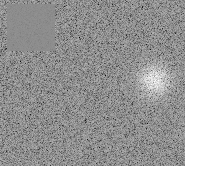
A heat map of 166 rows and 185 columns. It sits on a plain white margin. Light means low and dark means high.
Calmest part: top left. Dips: one, in the middle right. Slope: none. Odd patch: calmer, in the top left.
